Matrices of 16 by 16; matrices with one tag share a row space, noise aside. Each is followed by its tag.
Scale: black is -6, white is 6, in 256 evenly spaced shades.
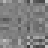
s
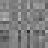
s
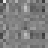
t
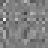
t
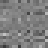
s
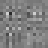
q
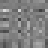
s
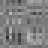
q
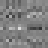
q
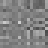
s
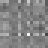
s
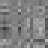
s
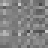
s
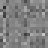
t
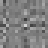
t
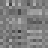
q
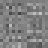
q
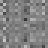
t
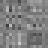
q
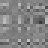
s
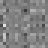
t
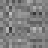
q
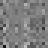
t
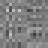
q
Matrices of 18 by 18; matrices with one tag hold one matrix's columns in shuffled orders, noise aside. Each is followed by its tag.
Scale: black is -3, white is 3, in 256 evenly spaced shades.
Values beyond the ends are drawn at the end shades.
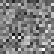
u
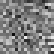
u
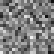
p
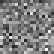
u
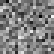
p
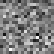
u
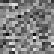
u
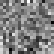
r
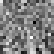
r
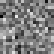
p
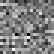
u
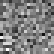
u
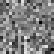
r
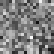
r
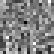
r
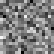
p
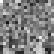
r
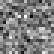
p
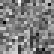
r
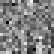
r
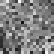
r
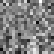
r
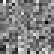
r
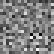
u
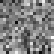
r
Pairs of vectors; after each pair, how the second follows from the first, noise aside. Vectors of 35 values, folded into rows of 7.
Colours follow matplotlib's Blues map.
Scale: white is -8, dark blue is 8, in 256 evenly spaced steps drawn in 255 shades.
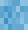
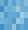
wrapped around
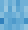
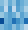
scaled up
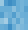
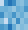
scaled up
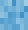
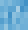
shuffled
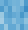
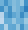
scaled up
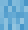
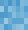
shuffled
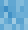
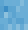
partly zeroed
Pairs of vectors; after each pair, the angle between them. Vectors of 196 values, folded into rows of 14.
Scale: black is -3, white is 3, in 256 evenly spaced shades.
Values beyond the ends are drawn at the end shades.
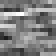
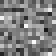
partly aligned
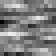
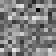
partly aligned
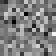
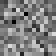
nearly parallel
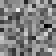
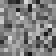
partly opposed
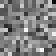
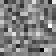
partly opposed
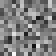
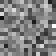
orthogonal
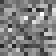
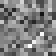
partly opposed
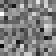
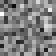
nearly parallel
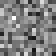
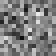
partly opposed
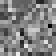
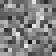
partly aligned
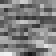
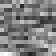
nearly parallel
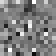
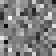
partly aligned
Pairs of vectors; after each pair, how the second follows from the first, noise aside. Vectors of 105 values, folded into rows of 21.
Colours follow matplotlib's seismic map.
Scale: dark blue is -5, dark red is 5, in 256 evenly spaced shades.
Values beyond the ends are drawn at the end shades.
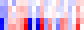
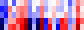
scaled up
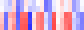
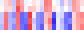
negated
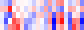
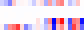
partly zeroed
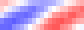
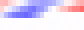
partly zeroed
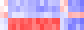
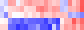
negated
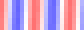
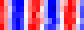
scaled up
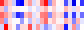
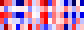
scaled up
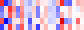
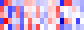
negated
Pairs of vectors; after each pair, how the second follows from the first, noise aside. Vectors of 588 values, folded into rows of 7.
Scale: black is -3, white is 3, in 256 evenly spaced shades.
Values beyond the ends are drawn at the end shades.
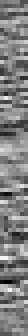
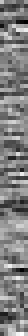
wrapped around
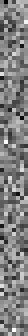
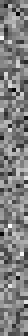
wrapped around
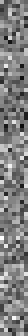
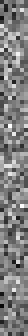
wrapped around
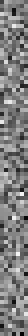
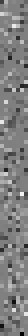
partly zeroed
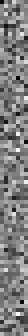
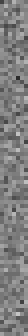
shrunk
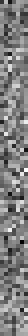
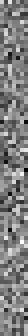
sign-scrambled
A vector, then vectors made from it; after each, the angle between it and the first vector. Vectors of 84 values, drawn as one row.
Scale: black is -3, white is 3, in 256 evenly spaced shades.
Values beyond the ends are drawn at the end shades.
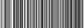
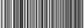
nearly parallel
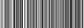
nearly parallel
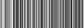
nearly parallel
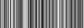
partly aligned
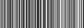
partly opposed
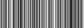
partly aligned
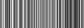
partly aligned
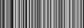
nearly opposite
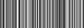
partly opposed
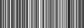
orthogonal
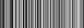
nearly opposite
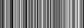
nearly opposite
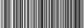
nearly parallel
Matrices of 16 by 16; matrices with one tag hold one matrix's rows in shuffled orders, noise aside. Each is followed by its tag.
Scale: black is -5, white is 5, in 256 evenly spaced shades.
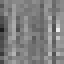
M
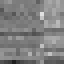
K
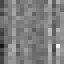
M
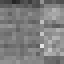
K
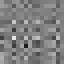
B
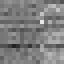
K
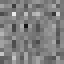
B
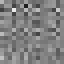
B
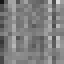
M
